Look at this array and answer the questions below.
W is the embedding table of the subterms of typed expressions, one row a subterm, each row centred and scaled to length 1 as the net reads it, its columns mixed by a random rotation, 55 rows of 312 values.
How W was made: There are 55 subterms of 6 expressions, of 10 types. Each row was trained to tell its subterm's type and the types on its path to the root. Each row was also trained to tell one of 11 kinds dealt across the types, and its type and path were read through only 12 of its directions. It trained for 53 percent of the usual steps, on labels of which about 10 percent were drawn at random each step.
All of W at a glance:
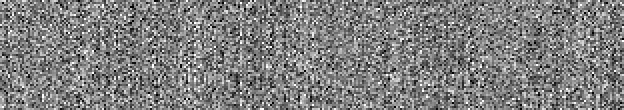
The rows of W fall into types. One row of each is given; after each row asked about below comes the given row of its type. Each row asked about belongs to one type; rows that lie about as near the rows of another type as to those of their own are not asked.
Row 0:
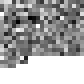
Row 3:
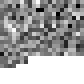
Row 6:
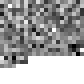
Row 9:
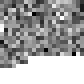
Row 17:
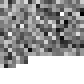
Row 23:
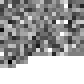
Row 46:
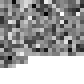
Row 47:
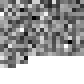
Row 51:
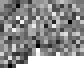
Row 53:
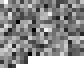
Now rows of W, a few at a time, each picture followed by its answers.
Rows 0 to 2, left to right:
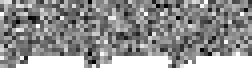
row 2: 3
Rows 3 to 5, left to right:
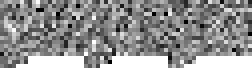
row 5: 46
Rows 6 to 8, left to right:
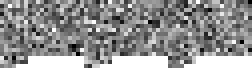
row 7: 0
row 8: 46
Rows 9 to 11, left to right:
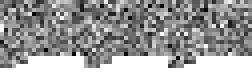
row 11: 9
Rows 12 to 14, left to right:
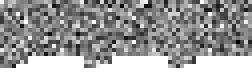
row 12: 53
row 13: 47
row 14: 17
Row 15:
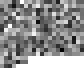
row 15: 3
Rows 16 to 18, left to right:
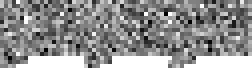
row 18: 0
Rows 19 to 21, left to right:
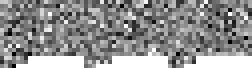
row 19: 53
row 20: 47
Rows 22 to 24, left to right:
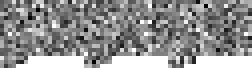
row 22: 51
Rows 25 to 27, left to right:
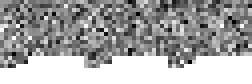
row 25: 53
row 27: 23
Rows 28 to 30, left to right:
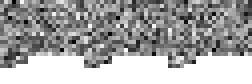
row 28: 3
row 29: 17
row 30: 46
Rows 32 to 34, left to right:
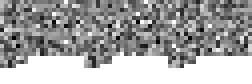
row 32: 0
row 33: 47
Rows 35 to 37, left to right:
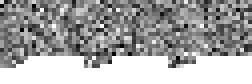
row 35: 23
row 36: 53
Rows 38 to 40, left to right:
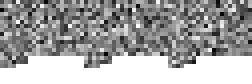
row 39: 51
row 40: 17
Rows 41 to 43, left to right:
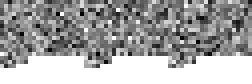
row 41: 17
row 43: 0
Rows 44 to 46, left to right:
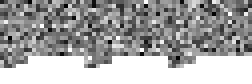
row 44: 51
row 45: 9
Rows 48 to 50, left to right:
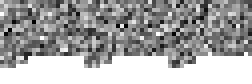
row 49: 0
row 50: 9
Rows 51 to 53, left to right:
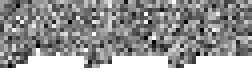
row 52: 3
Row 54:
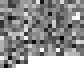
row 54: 3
